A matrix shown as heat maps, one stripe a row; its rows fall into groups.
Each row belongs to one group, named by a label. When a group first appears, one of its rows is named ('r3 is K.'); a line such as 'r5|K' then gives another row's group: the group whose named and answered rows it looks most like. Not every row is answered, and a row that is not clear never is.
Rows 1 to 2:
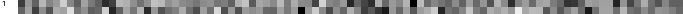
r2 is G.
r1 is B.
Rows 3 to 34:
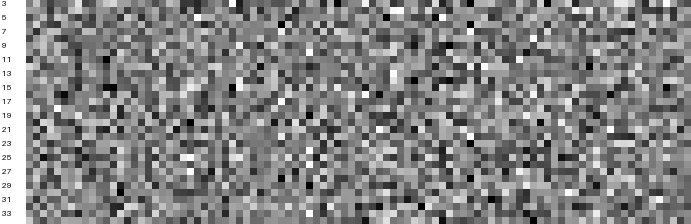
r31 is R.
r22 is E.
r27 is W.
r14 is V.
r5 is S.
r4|W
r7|E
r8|S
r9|V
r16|S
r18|W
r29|G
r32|B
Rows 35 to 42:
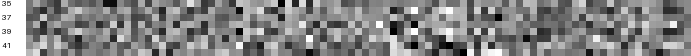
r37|R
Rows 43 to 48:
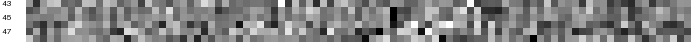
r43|E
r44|R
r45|R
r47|B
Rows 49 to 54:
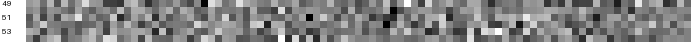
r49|B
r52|S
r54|E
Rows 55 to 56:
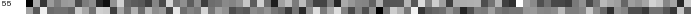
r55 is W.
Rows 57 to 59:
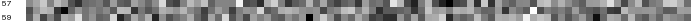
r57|V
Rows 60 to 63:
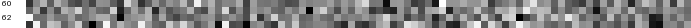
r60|S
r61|G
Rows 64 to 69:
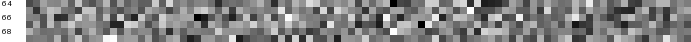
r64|R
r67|B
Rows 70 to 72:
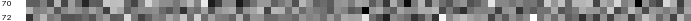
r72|S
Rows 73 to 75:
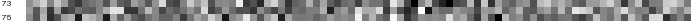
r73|V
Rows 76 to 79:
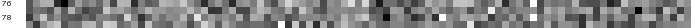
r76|S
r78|S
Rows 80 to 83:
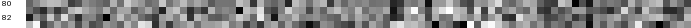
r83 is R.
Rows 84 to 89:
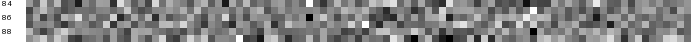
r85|S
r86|G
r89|V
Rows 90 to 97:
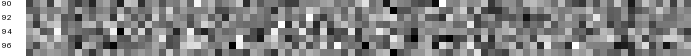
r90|S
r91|R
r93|E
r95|V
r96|E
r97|R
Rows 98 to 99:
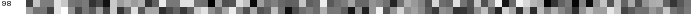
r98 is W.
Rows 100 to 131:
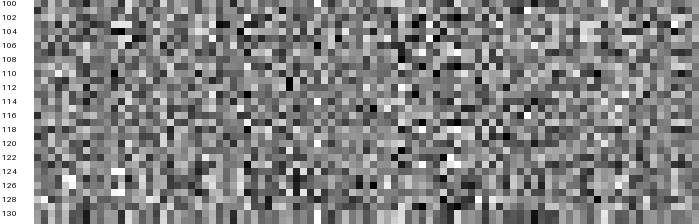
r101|W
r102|V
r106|G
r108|R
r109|V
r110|W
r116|W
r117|V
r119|R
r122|S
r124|E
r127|E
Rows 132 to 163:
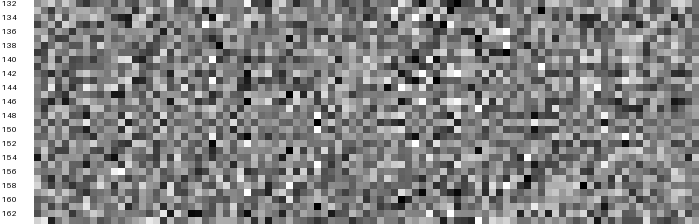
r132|V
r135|S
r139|R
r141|S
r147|E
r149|G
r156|E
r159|V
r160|R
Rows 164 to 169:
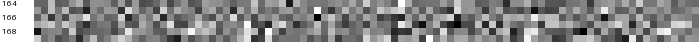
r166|G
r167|V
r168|W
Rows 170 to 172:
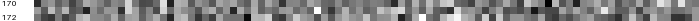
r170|W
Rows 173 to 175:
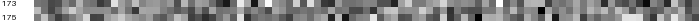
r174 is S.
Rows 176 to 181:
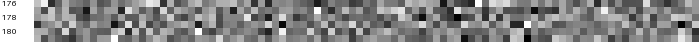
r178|V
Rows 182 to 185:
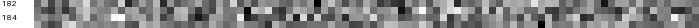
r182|G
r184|E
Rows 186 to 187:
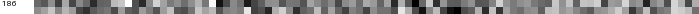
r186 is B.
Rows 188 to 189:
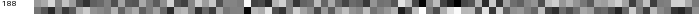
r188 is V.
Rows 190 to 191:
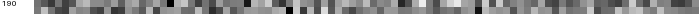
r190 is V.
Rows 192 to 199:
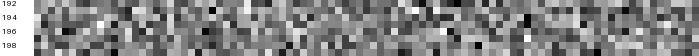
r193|B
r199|W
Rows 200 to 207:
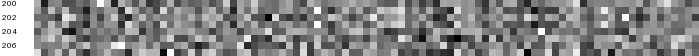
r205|V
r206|E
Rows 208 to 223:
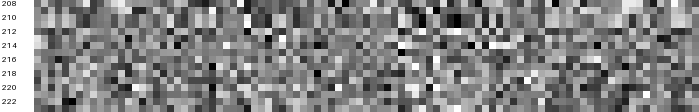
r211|V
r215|R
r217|B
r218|G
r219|W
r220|B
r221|B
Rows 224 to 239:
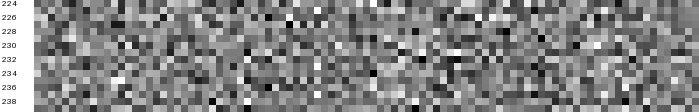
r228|R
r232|V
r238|B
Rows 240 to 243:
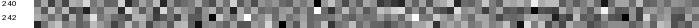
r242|B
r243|W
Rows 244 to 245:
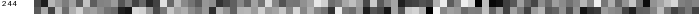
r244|R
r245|B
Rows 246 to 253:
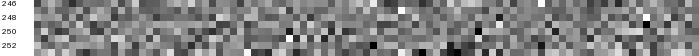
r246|S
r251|E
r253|V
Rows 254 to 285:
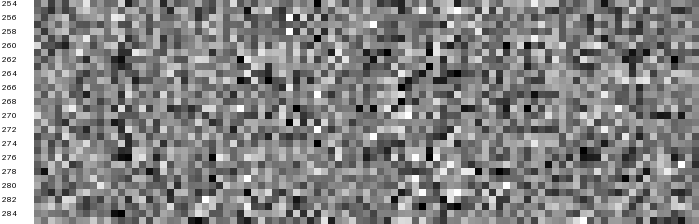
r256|E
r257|S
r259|G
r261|B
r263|B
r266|R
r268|R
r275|B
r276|B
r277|W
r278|R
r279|B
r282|S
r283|V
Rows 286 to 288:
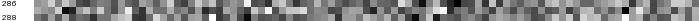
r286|V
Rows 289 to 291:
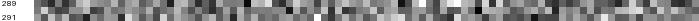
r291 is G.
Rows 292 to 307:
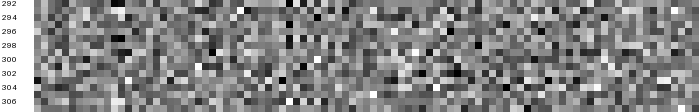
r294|G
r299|B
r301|W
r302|V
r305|S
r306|E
